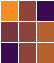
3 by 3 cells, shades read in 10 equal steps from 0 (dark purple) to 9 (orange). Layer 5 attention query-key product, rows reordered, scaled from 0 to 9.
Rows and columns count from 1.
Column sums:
12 12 12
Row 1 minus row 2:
6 0 -6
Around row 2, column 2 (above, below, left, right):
4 4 3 6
